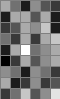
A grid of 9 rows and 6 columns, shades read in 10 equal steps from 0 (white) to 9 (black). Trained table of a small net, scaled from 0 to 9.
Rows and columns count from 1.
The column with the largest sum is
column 1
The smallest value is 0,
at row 5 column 3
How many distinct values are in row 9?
6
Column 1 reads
3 8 7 5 8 9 4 3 7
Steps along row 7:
up up down up up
